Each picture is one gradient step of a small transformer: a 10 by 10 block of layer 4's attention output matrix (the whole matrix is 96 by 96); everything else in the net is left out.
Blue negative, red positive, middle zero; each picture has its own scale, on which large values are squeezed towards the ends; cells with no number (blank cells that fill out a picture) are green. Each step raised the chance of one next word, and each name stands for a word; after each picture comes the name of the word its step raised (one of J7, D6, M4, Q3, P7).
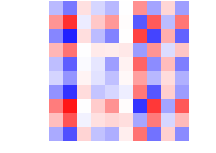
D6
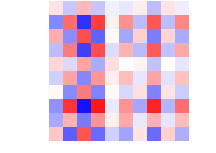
D6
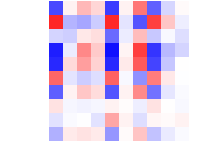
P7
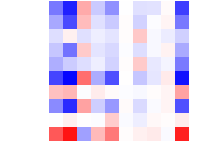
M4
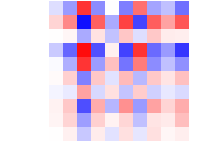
P7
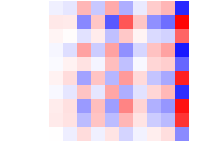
P7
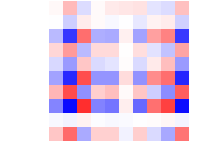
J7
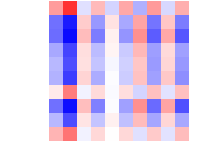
J7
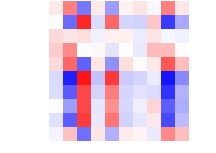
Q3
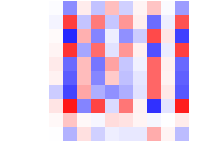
D6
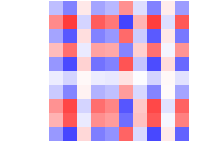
D6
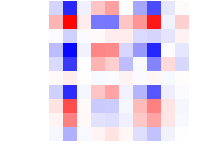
P7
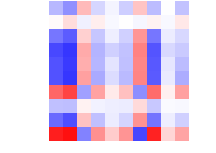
J7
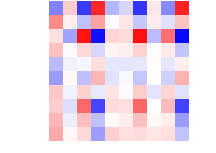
J7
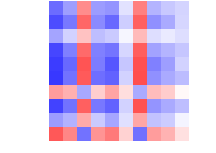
M4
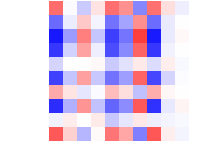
J7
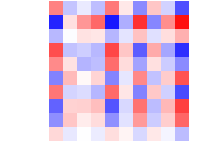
P7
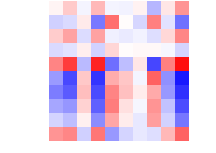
Q3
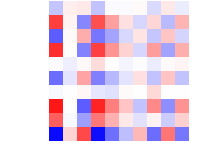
D6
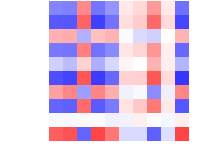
M4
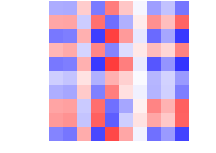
D6
